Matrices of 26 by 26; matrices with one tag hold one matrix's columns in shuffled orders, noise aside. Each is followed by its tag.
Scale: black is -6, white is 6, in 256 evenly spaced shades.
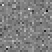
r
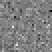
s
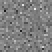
r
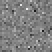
r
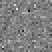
r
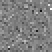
r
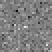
s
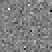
r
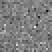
s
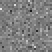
r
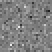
s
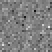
s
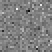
r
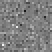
s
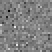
s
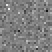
r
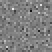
r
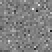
r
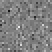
s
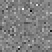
r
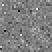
r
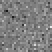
s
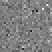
r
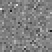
r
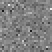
r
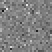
r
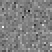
s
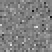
s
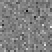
s
